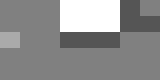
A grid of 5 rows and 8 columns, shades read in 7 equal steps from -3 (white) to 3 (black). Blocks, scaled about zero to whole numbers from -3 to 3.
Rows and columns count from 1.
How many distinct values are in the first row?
3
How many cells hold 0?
27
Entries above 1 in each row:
0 0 0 0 0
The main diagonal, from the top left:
0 0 0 0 0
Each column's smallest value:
-1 0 0 -3 -3 -3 0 0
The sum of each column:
-1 0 0 -5 -5 -5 2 1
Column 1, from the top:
0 0 -1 0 0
